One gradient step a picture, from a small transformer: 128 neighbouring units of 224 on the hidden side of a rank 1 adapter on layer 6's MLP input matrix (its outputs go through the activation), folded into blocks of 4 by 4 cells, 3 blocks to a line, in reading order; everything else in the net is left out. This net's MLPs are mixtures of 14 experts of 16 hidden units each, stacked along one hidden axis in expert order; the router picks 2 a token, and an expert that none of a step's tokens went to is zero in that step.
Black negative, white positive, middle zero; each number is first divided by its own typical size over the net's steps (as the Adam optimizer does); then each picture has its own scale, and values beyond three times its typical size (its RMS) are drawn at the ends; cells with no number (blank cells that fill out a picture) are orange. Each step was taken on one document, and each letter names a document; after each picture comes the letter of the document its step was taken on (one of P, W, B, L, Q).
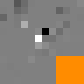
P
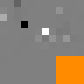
P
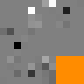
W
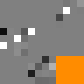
W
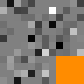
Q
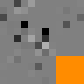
P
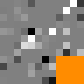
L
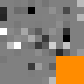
L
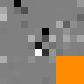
P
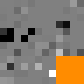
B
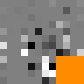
L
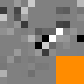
Q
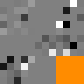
B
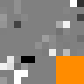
B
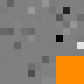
W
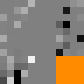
B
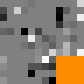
L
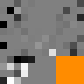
B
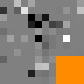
Q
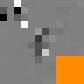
P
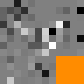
Q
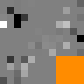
B
